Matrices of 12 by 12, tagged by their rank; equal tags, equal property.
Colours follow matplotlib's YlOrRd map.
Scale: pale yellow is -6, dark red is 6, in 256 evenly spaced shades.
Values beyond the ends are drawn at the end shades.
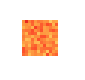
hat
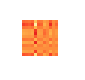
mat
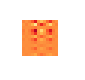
mat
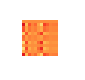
mat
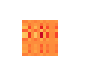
mat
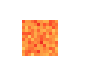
hat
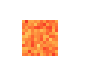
hat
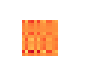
mat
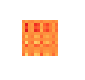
mat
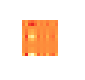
mat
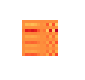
mat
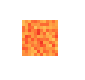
hat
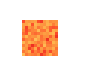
hat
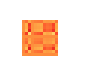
mat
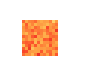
hat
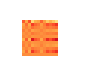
mat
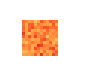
hat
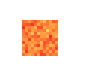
hat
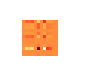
mat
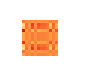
mat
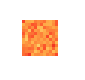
hat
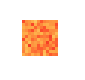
hat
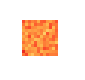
hat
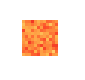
hat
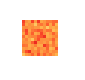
hat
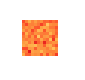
hat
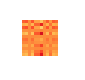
mat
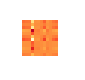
mat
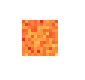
hat
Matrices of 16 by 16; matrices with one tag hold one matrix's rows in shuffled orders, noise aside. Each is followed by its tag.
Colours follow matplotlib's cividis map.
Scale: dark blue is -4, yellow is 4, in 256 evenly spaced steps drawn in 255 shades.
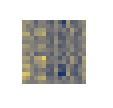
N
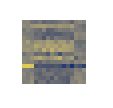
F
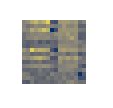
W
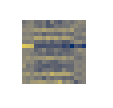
F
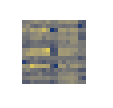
W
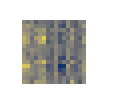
N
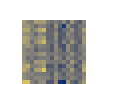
N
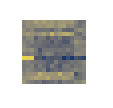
F
